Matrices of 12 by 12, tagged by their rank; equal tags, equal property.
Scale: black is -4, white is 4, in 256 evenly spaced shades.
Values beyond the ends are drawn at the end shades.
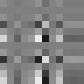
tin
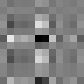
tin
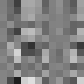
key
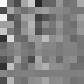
key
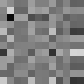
key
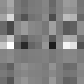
tin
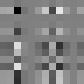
tin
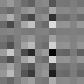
tin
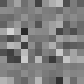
key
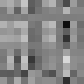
key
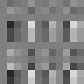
tin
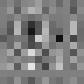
key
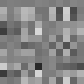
key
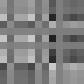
tin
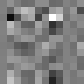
key
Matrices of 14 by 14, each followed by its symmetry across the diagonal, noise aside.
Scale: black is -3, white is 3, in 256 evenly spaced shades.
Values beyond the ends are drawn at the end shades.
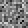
symmetric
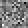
antisymmetric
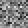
neither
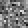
neither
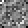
symmetric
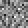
neither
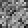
symmetric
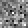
symmetric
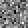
neither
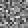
neither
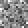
symmetric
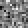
antisymmetric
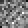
symmetric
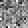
neither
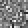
symmetric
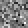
antisymmetric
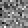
neither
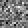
neither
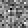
antisymmetric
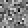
antisymmetric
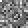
symmetric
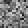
neither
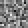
antisymmetric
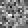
neither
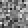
antisymmetric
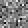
antisymmetric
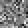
antisymmetric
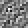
symmetric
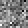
antisymmetric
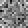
symmetric
